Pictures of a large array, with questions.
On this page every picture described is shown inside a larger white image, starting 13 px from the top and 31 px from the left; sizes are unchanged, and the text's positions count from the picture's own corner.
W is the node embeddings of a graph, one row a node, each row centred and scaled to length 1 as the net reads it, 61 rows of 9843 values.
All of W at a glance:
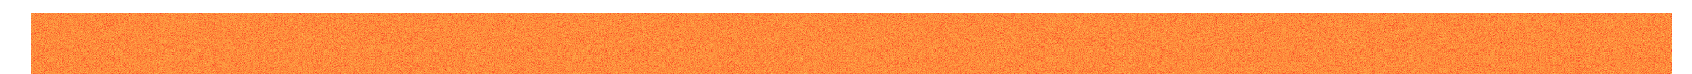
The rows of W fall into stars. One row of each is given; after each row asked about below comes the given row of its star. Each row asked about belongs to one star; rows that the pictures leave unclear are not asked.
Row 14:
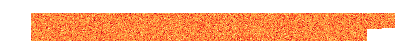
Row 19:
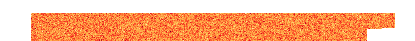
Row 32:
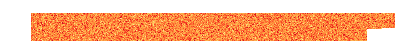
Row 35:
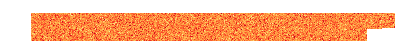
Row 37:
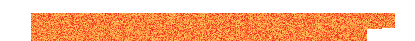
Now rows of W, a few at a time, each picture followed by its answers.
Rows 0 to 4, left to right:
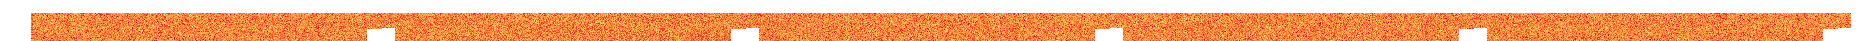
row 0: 19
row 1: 37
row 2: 19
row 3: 14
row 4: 35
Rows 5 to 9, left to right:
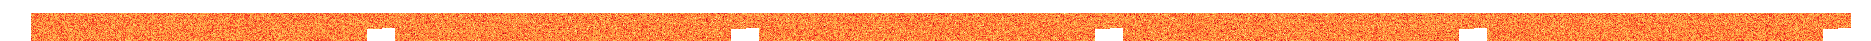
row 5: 37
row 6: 35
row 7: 35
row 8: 19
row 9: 35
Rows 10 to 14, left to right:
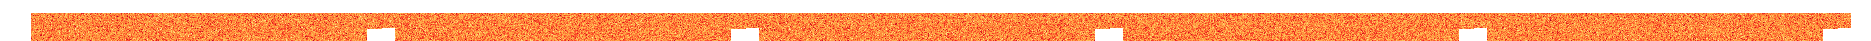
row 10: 19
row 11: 35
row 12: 32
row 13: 19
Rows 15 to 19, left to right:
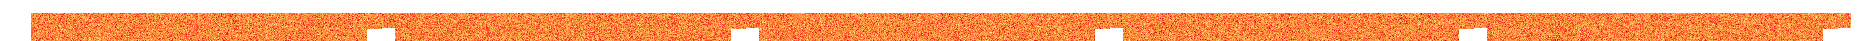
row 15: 32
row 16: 37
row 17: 32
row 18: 37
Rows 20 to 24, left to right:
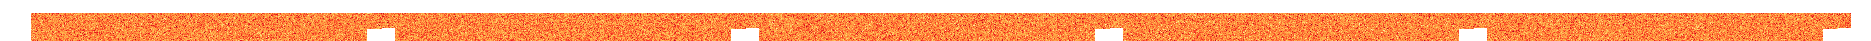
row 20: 14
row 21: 37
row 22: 14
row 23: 37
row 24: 32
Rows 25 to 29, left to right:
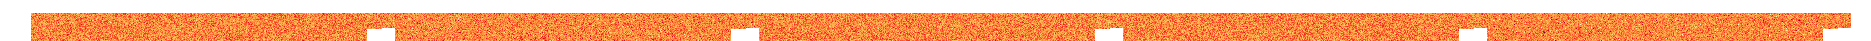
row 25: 14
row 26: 14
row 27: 35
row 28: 35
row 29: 32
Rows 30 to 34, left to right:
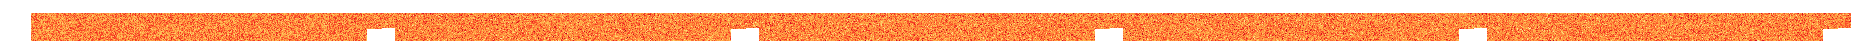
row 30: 14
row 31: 19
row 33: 35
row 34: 32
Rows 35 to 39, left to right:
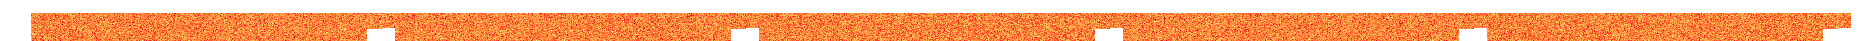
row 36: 37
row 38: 37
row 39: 35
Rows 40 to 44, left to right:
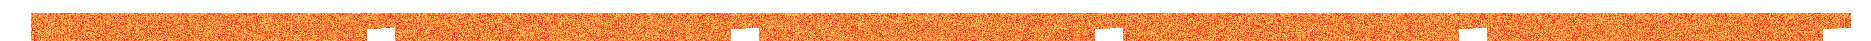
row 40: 19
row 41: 14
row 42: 32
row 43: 19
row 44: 32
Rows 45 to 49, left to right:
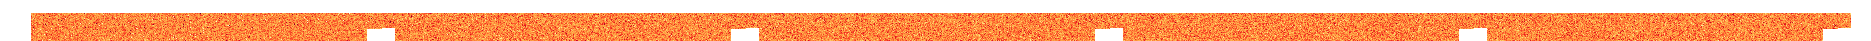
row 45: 32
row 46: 19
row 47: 32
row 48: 32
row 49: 14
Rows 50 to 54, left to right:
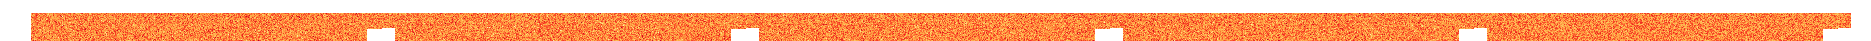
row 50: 14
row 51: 35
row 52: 37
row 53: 37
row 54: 35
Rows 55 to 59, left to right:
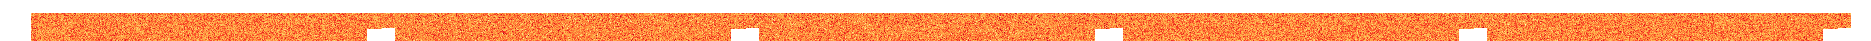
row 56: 35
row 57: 14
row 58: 32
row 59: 37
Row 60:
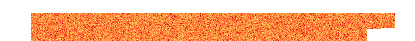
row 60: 32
